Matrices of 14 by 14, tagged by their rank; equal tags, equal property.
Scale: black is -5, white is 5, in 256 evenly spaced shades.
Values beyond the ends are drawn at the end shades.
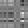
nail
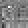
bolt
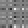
nail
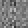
bolt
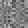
bolt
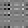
nail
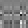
nail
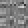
bolt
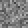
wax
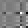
nail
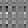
nail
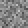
wax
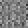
bolt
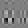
nail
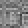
bolt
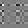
nail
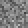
wax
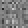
bolt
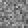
wax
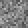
wax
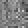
bolt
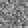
wax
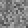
wax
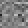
bolt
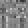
bolt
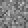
wax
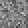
wax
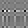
nail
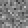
wax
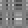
nail
